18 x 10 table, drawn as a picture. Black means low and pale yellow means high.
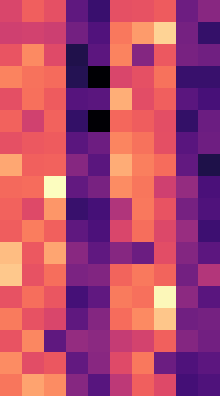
Stripes running up and down repeat 2 times from left to right. The middle left is the ninth with the highest average. The top left is the calmest part.
